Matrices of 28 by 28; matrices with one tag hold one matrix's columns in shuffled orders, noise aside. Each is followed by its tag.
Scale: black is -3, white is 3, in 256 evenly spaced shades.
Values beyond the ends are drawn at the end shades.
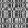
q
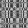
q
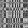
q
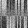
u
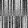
u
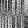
u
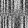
u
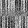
u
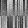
u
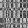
q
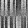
u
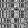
q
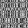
q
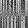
u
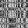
q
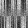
u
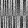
u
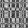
q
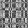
q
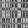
q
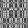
q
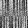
u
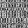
q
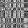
q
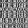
q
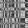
q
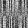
u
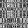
q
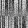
u
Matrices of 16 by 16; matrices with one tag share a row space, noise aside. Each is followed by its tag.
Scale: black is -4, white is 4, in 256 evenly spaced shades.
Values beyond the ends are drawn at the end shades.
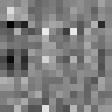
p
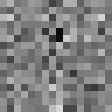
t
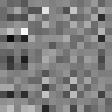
p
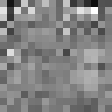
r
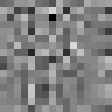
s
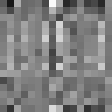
t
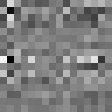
r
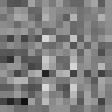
p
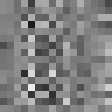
s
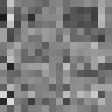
r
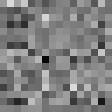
p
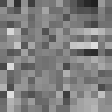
r
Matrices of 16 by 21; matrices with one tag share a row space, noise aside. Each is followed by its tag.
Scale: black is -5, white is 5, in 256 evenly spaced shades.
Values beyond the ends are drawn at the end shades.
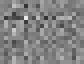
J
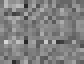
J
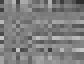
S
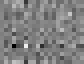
J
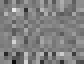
J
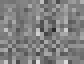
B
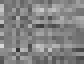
S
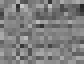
S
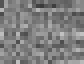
S
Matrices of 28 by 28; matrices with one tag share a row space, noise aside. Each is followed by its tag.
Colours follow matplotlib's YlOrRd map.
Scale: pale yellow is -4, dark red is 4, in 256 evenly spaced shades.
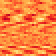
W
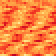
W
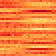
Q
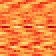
W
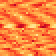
W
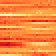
Q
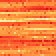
Q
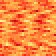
W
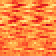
W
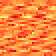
W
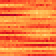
Q
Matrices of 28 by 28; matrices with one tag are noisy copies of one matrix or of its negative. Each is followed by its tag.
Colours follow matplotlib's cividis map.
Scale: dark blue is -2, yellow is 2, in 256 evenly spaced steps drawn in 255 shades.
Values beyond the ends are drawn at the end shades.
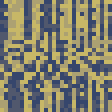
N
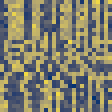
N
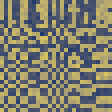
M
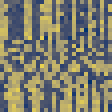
N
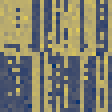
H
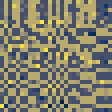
M
